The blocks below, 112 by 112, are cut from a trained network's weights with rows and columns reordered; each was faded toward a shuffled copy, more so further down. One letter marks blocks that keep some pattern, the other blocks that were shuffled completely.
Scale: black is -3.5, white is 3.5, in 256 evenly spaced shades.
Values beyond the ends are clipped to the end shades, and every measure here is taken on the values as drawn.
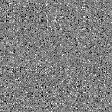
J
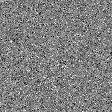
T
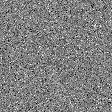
T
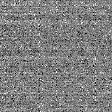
J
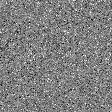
T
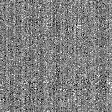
J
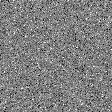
T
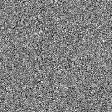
J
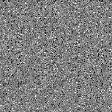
J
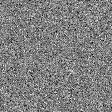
T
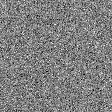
T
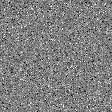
T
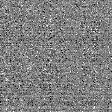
J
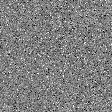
T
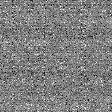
J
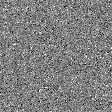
T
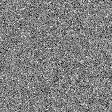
T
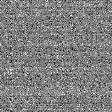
J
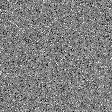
T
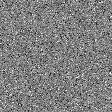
T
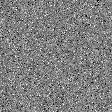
T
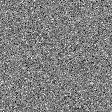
T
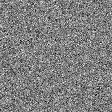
T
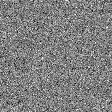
T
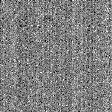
J
